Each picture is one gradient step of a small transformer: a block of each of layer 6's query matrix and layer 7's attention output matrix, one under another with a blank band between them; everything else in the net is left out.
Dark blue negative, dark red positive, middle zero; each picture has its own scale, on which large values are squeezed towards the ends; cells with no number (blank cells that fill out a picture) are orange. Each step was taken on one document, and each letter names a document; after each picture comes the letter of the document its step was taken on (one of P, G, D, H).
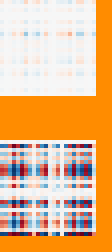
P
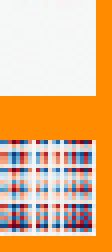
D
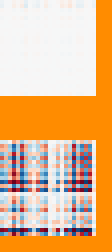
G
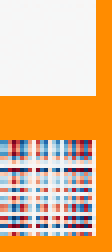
D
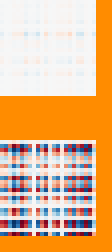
P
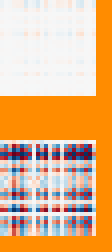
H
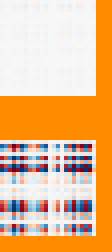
D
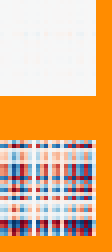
P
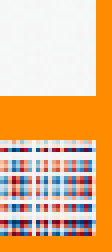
H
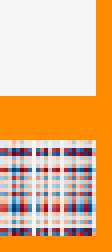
H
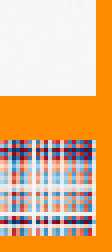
H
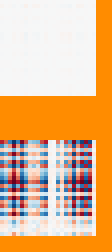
G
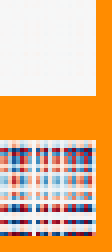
H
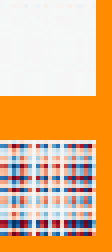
P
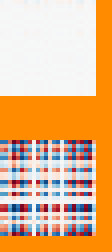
H
